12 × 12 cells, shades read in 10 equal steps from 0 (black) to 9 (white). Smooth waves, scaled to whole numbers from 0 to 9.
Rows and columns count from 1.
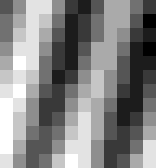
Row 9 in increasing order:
1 2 2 3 3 5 5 6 6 7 8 9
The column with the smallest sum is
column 11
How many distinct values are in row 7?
9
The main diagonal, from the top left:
3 6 8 5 2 2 6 6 3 2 4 8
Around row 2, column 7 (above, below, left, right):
1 2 1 4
